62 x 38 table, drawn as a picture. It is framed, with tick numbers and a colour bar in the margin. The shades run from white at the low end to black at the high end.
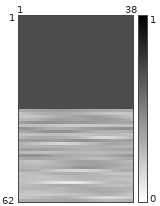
The table splits into 2 rows of 1 panel. Panel 1,1: high, flat. Panel 2,1: low, streaked across.
